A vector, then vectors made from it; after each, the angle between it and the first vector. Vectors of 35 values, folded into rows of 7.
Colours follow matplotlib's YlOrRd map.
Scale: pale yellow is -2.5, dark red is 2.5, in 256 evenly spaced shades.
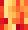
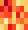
partly opposed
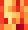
nearly parallel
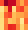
partly opposed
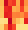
nearly opposite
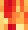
nearly opposite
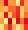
partly opposed
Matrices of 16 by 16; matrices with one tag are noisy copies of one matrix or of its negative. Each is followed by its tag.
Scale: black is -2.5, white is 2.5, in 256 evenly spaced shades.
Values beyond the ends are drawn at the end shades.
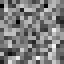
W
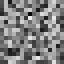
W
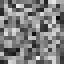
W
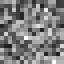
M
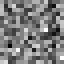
W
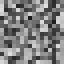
W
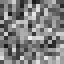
M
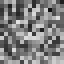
M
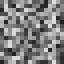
W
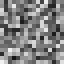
W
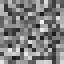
W
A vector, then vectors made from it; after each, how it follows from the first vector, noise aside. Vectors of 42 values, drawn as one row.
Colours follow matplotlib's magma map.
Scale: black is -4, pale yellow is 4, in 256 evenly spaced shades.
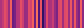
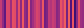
wrapped around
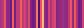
sign-scrambled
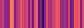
sign-scrambled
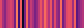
wrapped around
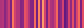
negated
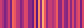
negated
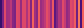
wrapped around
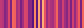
negated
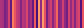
negated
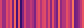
wrapped around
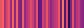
wrapped around
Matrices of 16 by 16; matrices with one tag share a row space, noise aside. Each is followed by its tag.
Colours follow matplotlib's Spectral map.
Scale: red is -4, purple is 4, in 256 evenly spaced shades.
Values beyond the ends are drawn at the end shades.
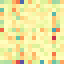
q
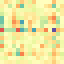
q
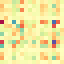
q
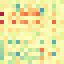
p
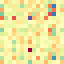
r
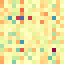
q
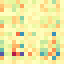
q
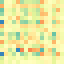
p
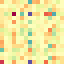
r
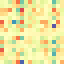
q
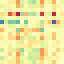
p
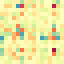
q
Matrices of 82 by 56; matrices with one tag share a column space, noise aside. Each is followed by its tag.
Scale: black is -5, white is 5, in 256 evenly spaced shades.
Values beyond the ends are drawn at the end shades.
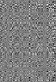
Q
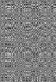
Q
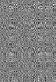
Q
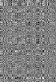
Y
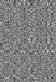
Y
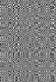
Q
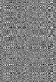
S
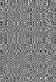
Y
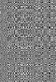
S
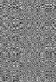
Q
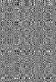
Y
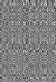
Y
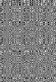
Y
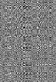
S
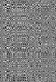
Q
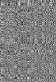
Y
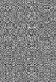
S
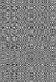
S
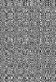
Y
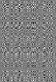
Q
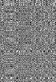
Y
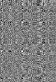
Y
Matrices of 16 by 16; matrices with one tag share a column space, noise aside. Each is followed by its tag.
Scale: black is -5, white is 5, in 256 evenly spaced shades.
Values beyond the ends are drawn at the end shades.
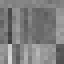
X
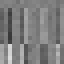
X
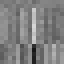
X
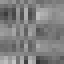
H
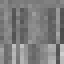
X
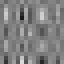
H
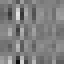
H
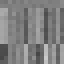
X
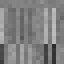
X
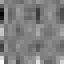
H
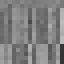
X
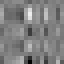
H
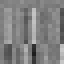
X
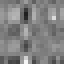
H
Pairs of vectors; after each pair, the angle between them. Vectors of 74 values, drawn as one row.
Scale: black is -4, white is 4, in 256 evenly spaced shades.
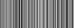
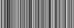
partly opposed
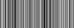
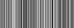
partly opposed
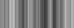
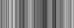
nearly parallel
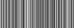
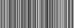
orthogonal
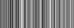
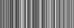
nearly parallel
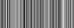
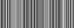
nearly parallel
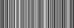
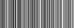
partly opposed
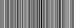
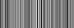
partly aligned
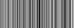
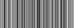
partly aligned
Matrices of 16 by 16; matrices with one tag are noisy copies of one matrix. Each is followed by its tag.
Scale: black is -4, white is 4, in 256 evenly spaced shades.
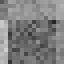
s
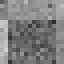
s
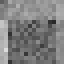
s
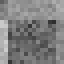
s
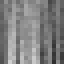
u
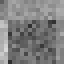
s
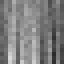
u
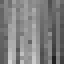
u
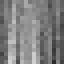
u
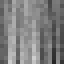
u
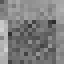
s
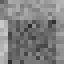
s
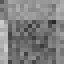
s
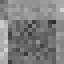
s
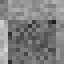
s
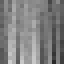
u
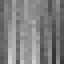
u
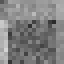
s
